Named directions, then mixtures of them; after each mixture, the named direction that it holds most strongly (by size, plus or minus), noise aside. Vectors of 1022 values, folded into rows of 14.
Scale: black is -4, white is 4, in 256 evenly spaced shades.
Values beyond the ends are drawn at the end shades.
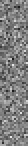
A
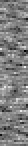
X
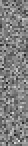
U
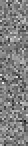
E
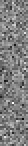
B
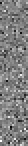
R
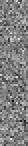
E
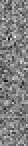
B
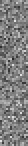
A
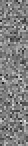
E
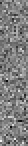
R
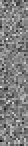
U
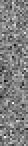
B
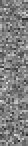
U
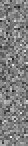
A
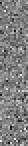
R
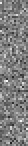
R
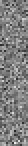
U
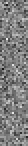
U
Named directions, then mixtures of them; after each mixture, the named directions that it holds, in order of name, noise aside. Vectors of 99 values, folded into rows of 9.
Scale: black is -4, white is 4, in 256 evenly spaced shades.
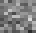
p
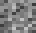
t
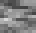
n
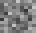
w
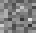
t, w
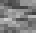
n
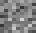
t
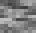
n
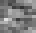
n, w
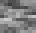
n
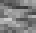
n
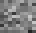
p, t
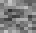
n, p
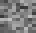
n, t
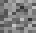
t, w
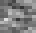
n, w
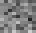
p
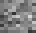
p, t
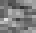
n, w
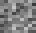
t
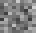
w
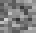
n, w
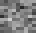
n, t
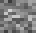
n, p
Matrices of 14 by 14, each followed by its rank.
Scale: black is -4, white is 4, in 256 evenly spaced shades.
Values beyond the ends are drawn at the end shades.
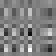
one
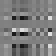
one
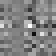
two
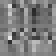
two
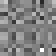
two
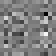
two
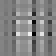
one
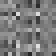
two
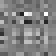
two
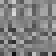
two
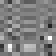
two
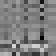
two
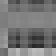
one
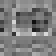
two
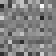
two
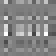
one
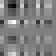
one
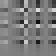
one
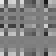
one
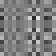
one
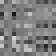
two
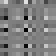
one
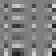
one
